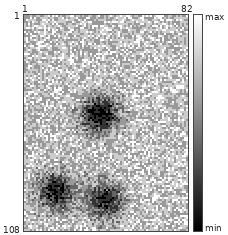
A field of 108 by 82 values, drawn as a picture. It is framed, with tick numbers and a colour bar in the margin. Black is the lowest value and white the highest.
Average level on the scale: 70%. Mirror symmetry: none. Dips: three.
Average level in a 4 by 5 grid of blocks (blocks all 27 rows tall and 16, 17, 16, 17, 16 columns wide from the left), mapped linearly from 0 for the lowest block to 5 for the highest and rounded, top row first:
55555
54155
44355
21055
